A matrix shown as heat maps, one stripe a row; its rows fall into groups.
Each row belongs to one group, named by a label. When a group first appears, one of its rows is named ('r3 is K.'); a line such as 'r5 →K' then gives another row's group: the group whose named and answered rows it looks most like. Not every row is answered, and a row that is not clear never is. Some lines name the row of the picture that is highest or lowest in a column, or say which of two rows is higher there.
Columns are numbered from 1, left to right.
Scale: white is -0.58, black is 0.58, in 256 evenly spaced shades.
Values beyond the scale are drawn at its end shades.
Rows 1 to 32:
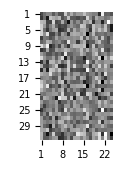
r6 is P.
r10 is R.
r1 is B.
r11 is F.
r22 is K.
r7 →R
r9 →P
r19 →P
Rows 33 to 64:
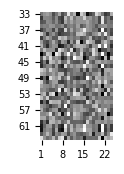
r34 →B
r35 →B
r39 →K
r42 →K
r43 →R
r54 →P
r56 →F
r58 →R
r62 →B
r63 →K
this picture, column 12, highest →42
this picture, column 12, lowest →44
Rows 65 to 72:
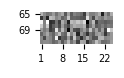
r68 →P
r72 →F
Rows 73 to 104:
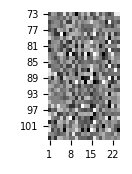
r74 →F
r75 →B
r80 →B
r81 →K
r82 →B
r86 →B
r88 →P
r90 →F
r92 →R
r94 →K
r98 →P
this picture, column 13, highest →90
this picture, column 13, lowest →83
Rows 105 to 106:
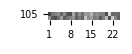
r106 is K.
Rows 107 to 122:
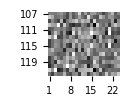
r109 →R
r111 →B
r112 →B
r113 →P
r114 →R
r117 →F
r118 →K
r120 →K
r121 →P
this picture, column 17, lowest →110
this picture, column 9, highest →110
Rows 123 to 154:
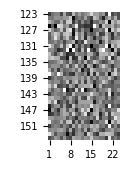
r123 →B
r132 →F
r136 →F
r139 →R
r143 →B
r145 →P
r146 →B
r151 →B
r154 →B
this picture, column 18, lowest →132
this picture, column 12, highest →137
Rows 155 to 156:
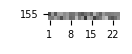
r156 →F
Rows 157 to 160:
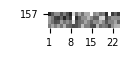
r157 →B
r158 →F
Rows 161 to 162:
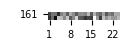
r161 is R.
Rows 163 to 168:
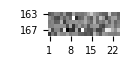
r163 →B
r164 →F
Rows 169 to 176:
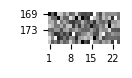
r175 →P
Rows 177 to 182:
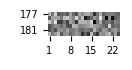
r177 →P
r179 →P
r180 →B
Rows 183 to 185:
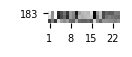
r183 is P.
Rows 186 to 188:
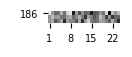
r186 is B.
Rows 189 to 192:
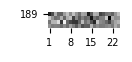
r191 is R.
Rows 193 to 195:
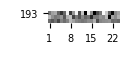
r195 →R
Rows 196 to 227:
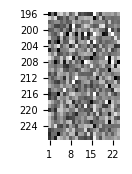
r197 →P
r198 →B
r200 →B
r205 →R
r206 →P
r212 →R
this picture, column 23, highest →212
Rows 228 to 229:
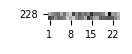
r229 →K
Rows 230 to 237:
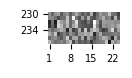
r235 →P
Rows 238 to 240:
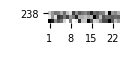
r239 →P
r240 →K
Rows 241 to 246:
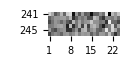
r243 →B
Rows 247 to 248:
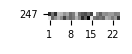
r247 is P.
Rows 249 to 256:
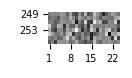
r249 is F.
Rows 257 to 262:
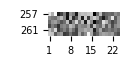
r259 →F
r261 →P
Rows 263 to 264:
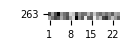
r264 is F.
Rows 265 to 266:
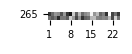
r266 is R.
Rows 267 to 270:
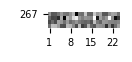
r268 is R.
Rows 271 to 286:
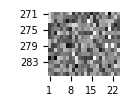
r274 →R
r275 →B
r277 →B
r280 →K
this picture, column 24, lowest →280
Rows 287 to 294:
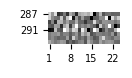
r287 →P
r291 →K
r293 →F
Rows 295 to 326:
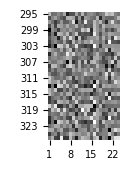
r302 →B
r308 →K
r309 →B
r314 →P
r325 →R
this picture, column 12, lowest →319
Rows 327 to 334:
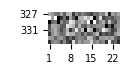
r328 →P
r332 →K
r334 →B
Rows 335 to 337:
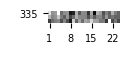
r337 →B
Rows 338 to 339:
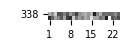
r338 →P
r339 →B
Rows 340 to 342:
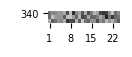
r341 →K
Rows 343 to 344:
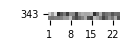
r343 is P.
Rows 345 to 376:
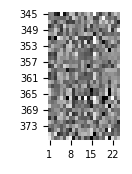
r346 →F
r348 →R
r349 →K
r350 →P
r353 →K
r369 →B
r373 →R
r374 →B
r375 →P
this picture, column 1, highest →351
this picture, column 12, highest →366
